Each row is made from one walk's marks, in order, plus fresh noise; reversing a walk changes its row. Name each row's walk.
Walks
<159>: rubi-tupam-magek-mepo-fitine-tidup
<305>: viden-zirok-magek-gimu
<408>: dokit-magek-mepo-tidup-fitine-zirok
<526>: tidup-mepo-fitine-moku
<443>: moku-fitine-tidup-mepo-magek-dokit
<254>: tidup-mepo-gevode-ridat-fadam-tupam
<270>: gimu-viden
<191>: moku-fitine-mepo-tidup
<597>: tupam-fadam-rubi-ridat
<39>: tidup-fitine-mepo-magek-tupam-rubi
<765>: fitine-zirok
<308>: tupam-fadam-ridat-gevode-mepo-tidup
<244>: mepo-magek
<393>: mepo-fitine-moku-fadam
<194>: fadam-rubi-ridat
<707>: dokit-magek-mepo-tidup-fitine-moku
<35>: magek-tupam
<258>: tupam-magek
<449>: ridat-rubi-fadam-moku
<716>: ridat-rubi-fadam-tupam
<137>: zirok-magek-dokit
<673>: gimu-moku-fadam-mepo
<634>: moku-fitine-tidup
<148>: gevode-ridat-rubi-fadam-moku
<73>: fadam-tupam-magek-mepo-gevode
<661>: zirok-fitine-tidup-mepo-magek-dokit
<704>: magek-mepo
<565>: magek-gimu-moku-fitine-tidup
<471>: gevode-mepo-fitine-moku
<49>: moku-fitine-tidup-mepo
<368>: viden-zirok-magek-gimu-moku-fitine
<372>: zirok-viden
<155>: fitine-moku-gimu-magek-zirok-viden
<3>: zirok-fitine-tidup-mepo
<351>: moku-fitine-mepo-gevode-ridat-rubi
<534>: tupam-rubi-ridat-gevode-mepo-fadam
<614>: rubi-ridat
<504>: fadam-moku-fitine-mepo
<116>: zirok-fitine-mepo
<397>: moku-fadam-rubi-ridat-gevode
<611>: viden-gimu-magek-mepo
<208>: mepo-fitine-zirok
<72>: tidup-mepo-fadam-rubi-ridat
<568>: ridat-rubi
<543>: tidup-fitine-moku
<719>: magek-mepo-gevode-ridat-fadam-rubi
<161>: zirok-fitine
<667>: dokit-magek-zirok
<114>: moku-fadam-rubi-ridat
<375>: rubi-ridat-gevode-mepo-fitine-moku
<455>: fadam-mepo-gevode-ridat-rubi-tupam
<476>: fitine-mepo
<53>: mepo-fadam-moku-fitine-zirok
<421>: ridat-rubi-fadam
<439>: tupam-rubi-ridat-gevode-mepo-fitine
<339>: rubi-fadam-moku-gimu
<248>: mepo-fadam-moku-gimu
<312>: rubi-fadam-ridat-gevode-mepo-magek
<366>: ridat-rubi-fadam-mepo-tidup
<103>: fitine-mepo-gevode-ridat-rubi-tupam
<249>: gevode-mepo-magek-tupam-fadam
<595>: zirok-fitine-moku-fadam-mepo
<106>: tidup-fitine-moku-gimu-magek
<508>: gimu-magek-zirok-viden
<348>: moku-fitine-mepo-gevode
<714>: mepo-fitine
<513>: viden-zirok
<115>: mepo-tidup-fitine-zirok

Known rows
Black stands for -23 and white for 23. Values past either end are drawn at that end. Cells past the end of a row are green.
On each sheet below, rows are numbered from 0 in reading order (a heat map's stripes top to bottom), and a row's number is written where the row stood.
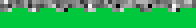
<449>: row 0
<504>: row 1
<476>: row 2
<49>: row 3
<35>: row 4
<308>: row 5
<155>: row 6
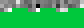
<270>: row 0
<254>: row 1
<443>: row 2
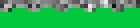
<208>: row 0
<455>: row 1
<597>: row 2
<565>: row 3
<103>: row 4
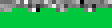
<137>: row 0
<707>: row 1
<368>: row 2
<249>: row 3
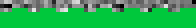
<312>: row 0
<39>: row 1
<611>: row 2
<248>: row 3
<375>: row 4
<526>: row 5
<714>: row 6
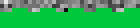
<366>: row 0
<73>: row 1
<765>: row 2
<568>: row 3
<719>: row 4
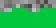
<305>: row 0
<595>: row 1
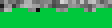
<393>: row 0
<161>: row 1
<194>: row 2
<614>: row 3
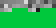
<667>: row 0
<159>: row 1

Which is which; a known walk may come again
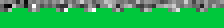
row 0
<439>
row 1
<3>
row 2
<716>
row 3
<673>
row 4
<258>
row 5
<248>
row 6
<270>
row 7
<244>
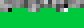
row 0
<161>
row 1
<661>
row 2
<719>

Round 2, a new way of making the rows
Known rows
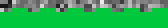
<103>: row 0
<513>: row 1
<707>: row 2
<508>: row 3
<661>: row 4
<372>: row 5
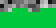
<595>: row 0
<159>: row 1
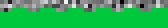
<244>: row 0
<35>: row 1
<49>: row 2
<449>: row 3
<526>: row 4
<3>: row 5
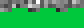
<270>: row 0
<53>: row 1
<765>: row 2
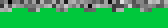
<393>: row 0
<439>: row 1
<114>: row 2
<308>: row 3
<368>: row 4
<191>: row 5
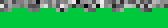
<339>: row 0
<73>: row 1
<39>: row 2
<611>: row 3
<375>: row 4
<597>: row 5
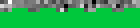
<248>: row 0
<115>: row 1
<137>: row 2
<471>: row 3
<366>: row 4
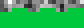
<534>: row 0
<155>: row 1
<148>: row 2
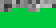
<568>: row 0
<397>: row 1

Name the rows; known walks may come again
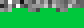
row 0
<565>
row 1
<443>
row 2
<513>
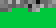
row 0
<115>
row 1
<595>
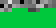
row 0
<543>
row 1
<249>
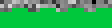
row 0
<194>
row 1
<312>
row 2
<476>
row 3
<714>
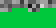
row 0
<348>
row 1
<707>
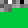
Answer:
<634>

